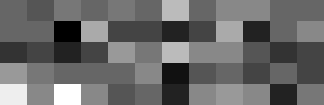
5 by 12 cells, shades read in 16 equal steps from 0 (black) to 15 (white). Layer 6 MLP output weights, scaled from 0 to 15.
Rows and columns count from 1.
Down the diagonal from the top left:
6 6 2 6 5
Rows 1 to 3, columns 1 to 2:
6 5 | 6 6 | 3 4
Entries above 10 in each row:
1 0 1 0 2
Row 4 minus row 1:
3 2 -1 0 -1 2 -10 -1 -2 -4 0 -2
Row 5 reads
14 8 15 8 5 6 2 8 9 8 2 7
